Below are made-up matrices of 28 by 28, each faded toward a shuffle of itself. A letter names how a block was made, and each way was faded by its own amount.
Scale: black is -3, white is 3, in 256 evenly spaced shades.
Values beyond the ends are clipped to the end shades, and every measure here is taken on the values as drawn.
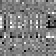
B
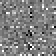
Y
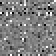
Y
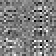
B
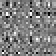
B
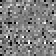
Y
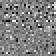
Y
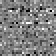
Y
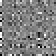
B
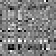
B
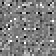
Y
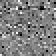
Y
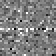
Y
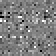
Y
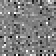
Y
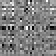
B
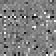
Y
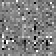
Y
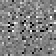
Y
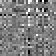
B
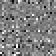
Y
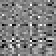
B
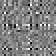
B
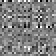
B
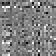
B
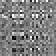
B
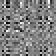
B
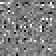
Y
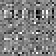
B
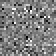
Y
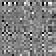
B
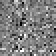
Y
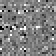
Y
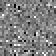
Y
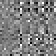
B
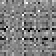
B
